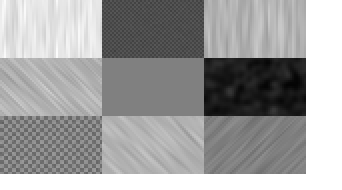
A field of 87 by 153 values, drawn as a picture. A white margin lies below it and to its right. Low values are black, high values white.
The table splits into 3 rows of 3 panels. Panel 1,1: very high, streaked downward, faint in contrast. Panel 1,2: low, checkered, faint in contrast. Panel 1,3: high, streaked downward, faint in contrast. Panel 2,1: high, slanting down to the right, faint in contrast. Panel 2,2: middling, flat. Panel 2,3: very low, blotchy, faint in contrast. Panel 3,1: middling, checkered. Panel 3,2: high, slanting down to the right, faint in contrast. Panel 3,3: middling, slanting up to the right, faint in contrast.
